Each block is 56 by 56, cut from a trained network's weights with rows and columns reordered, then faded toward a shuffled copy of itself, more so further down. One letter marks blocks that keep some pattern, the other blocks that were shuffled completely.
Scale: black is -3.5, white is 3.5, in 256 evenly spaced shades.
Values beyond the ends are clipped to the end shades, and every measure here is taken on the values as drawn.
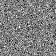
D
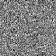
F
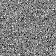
D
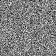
D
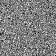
D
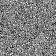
D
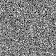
D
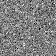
D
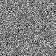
F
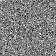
D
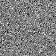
F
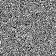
D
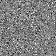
D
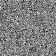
D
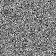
D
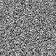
F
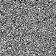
F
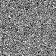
D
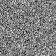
F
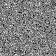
D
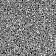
D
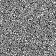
D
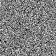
D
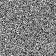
D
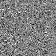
F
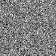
F
